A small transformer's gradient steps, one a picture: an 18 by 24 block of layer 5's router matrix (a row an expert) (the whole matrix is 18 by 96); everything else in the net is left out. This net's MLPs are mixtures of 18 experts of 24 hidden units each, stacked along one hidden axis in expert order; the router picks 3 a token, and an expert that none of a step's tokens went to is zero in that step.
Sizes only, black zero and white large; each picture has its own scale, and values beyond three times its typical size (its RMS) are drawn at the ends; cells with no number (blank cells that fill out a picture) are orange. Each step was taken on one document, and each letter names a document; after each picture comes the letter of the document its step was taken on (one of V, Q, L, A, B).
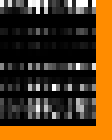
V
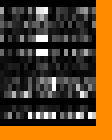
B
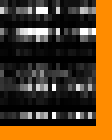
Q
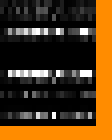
Q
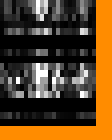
Q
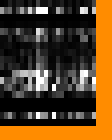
Q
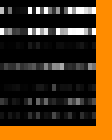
V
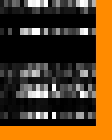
Q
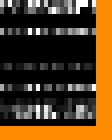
V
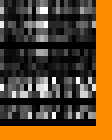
B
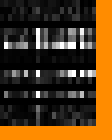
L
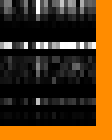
L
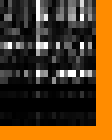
L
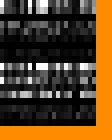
B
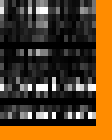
B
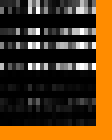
V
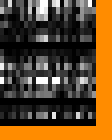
B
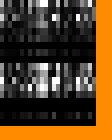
B
